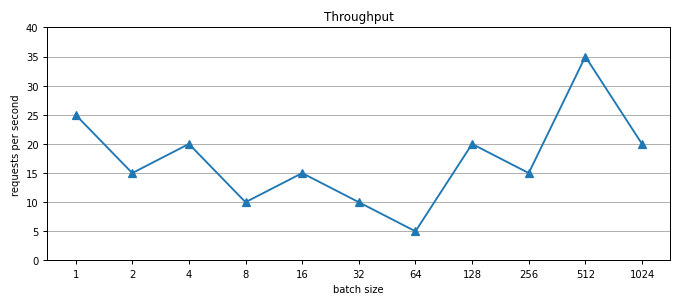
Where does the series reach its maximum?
512
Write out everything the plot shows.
Title: Throughput
x-axis: batch size, ticks 1 2 4 8 16 32 64 128 256 512 1024
y-axis: requests per second, ticks 0 5 10 15 20 25 30 35 40
Values:
25 15 20 10 15 10 5 20 15 35 20
